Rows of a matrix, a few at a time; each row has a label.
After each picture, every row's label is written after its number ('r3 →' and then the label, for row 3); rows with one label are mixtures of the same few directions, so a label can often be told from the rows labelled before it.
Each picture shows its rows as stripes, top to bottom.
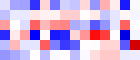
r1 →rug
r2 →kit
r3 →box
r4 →box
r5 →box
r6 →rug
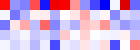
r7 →box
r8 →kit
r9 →box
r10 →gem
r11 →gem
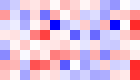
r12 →kit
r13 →box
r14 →gem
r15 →box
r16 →kit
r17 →kit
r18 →gem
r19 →box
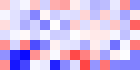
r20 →box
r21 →rug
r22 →box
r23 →box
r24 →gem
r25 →kit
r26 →kit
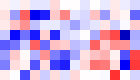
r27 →gem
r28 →gem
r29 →kit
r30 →rug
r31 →rug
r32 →box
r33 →box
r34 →kit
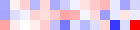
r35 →box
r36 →kit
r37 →gem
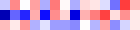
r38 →rug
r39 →rug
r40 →kit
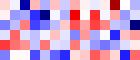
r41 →kit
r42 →box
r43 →box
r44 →rug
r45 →rug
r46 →box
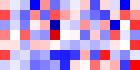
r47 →rug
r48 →box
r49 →gem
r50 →gem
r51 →box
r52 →kit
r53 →box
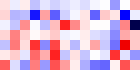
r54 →gem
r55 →rug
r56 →box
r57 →rug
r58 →rug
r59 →gem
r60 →box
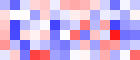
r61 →kit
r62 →rug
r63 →kit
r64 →rug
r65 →kit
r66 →gem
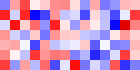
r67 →kit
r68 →gem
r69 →rug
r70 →box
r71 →rug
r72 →box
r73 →rug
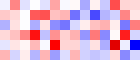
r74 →kit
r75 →box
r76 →box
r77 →rug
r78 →gem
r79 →rug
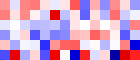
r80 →rug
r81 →gem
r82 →box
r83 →box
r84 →box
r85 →rug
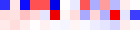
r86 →gem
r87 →gem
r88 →rug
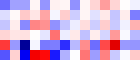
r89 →rug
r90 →box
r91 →gem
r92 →gem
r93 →kit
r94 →gem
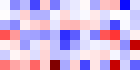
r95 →rug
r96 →gem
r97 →kit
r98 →kit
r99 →box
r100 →box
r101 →gem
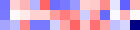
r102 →box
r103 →kit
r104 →box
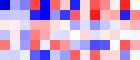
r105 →rug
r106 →box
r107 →box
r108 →gem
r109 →box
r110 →box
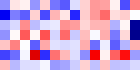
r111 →box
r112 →rug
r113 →box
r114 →box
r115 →rug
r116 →rug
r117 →kit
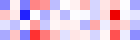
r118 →gem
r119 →kit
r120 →rug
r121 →gem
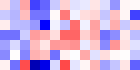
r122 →gem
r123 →gem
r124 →box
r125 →kit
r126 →kit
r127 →gem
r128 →gem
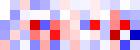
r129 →gem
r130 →rug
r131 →rug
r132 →gem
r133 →rug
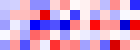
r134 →gem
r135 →box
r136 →box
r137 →gem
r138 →kit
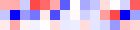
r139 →gem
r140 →rug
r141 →rug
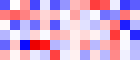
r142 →box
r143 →rug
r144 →rug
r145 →gem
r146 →gem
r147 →gem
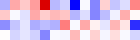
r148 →box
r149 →box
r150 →gem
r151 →box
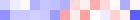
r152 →box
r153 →gem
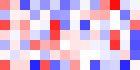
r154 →kit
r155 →box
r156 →gem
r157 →gem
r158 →gem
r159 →box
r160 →rug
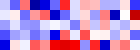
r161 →gem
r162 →gem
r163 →rug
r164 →gem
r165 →kit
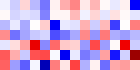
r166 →box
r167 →box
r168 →gem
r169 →kit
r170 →rug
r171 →gem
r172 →box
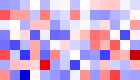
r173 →rug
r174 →rug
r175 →gem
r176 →box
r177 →rug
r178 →box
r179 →box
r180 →kit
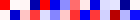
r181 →rug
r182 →rug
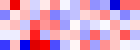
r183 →rug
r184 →box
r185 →gem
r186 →rug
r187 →gem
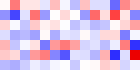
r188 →rug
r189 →rug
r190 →box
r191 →rug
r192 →box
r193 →gem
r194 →rug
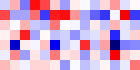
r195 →gem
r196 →box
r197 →gem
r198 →kit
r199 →kit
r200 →kit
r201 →gem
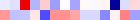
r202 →kit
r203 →box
